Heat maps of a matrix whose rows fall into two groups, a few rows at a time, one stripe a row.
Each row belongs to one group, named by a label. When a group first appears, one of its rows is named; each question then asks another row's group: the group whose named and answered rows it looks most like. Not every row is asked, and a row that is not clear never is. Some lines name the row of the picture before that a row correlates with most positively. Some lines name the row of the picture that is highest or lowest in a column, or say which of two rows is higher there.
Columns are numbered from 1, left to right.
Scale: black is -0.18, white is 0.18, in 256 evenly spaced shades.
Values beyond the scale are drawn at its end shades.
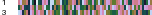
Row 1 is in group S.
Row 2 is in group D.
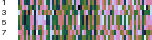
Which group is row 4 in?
D
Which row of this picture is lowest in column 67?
7
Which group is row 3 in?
S
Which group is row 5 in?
D
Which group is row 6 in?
D
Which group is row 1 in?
D
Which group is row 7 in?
S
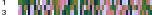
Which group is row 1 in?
D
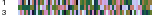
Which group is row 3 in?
S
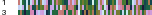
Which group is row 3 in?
D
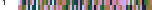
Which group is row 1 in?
S
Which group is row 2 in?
S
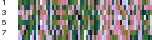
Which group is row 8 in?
S
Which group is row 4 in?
D
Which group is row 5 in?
D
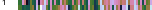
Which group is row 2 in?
D
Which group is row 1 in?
D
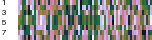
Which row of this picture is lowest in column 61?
6
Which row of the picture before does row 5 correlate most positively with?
2
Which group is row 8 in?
S
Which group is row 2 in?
S
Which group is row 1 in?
S
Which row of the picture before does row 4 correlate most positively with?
2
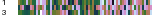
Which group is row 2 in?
D
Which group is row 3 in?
D
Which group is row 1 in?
D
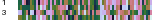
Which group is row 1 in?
D
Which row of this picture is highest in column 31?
2
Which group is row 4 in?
D
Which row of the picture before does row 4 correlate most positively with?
1
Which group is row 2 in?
D
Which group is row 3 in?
S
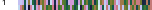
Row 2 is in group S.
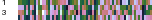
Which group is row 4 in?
D
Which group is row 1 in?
D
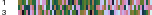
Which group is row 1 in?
D
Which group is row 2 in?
D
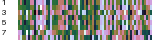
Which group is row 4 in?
D
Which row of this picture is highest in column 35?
7
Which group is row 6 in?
D
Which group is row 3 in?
S
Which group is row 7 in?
S
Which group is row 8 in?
S
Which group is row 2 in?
D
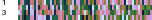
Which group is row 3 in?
S
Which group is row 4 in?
D
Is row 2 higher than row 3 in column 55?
No
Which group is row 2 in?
S
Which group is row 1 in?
D
